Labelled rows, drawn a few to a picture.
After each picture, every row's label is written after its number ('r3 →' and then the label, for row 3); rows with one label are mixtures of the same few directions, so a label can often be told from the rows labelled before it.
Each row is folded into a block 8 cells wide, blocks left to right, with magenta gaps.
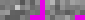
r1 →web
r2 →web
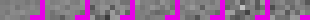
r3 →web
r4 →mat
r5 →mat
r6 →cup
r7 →mat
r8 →web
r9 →mat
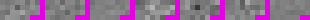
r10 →web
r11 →web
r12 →cup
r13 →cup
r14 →cup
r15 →web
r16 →cup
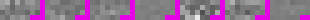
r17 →web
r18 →mat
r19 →web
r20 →cup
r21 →mat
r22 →web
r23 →web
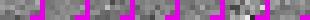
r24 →mat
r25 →cup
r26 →web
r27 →mat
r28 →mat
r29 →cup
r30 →web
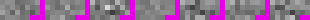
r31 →mat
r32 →mat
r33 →cup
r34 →mat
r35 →cup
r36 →web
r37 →cup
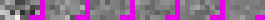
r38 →mat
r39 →cup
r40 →web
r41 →cup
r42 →cup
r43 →mat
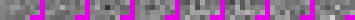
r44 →cup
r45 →web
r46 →cup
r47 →cup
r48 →web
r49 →web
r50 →mat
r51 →mat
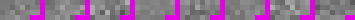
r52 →mat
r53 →cup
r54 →mat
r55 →mat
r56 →web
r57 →mat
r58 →mat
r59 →mat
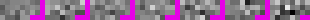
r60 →mat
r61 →mat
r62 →cup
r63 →cup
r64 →cup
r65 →web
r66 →web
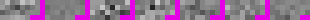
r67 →web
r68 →mat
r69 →mat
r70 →web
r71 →cup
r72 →mat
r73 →mat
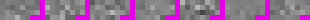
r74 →mat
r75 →mat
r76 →cup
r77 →cup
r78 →cup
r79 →mat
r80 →mat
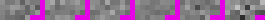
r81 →cup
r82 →web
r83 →web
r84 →cup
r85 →cup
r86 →mat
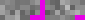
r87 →mat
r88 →mat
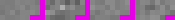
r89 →mat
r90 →web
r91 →mat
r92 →cup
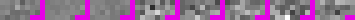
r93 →web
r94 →cup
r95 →mat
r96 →web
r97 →mat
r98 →cup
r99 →mat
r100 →web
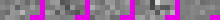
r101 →web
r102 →mat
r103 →mat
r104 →web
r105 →web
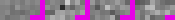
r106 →web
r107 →web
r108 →cup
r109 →cup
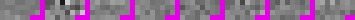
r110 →mat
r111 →web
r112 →web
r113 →mat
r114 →mat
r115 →web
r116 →web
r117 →web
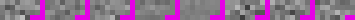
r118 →cup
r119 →web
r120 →cup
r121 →web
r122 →web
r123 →mat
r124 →cup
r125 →cup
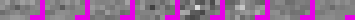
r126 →web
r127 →web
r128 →mat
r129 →cup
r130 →web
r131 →cup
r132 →mat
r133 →web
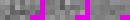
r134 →web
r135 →web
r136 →web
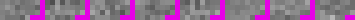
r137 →cup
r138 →web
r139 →mat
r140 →cup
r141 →web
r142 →cup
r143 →mat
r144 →mat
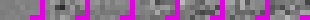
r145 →mat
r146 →cup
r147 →web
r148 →web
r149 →cup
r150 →web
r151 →mat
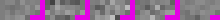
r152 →cup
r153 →web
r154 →cup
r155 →mat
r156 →mat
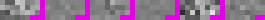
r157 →mat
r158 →mat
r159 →web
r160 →cup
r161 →mat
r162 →cup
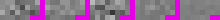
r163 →mat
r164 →mat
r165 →cup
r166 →cup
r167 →web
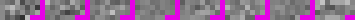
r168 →cup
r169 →cup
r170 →web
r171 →mat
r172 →cup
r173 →mat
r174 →cup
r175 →web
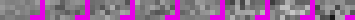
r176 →mat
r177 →cup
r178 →mat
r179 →cup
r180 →mat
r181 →web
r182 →cup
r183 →mat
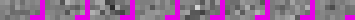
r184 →web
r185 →web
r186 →mat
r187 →web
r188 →web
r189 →mat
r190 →cup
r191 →cup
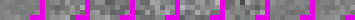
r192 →mat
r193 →cup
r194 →mat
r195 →mat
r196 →mat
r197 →web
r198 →cup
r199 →cup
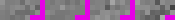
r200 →cup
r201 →web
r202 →web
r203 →cup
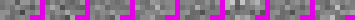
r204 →web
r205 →cup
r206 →cup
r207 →mat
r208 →web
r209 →web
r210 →web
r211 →mat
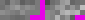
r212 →web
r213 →cup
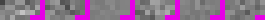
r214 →cup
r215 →mat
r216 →mat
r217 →mat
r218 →web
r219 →web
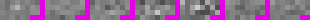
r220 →cup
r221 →mat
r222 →cup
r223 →web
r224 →cup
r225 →cup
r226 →cup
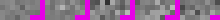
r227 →mat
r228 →cup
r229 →web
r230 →cup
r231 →mat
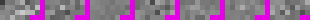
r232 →cup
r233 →web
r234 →cup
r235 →web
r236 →cup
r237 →cup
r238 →mat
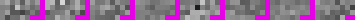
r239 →web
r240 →web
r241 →cup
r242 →cup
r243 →web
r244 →mat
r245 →web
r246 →cup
